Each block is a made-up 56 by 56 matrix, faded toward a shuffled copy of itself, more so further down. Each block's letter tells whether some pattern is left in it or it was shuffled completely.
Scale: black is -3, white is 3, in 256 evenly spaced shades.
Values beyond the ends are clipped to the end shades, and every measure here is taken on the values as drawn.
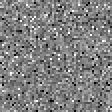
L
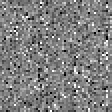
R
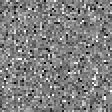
L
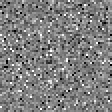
L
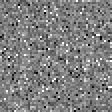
L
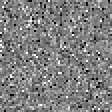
L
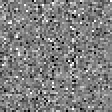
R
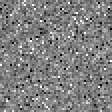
L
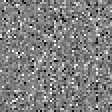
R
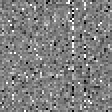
R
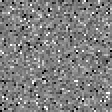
L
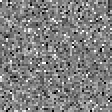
L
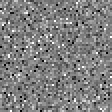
L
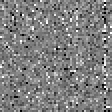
R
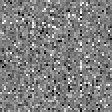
R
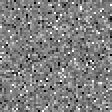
L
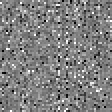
R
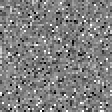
L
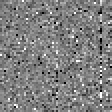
R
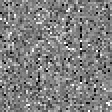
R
